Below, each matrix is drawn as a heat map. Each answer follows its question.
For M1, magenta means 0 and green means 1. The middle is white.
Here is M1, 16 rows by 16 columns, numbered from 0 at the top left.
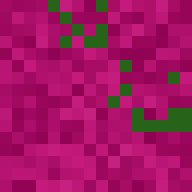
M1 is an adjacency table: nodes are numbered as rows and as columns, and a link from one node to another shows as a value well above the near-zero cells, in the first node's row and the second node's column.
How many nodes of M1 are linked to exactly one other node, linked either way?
4
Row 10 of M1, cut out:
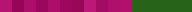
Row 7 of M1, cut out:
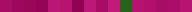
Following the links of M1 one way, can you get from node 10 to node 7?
no
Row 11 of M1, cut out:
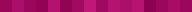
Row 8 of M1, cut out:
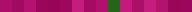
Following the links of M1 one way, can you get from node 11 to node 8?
no
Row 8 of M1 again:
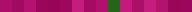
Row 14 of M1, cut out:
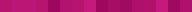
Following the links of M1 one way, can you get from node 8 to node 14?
yes
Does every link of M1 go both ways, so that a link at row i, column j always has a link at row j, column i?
no
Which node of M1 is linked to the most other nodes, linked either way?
node 10
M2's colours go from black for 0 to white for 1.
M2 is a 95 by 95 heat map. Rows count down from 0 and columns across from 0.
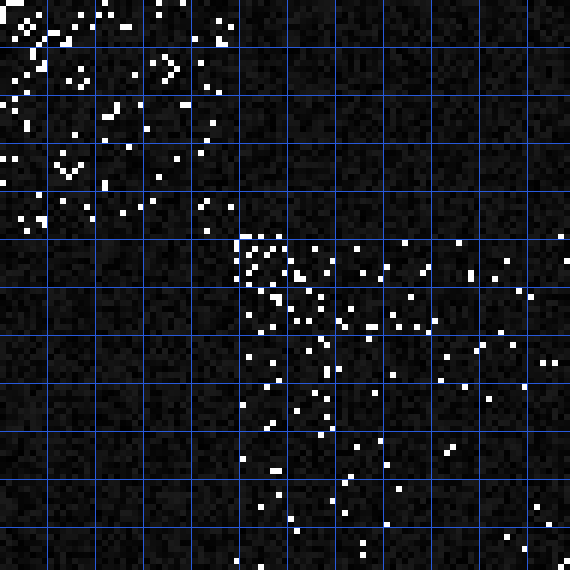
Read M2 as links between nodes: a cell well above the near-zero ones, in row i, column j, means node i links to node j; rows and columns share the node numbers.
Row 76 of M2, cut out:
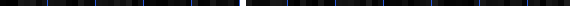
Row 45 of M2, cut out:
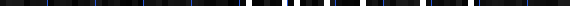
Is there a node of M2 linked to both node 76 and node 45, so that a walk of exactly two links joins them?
no
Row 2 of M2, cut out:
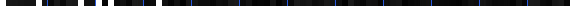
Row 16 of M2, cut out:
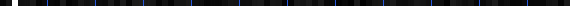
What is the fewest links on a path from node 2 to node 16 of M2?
1
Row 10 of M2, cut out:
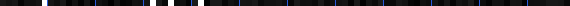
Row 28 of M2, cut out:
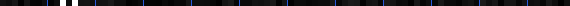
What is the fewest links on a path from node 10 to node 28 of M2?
1
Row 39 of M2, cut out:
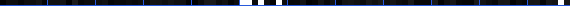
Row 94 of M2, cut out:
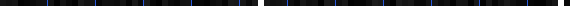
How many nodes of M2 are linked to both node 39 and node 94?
2
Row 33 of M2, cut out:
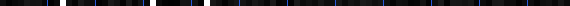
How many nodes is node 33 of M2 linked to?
3
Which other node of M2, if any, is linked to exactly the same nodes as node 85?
node 80
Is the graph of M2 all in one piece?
no
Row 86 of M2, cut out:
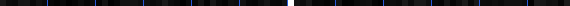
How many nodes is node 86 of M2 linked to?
1
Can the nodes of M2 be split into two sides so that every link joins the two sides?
no
